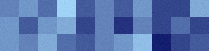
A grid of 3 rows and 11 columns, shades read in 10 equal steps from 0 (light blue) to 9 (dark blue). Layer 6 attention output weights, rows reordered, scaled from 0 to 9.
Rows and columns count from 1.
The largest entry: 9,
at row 3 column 9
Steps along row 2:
up down down up down up down up down up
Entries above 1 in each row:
10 11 10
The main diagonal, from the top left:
4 6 2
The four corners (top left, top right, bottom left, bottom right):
4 2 3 6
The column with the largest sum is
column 9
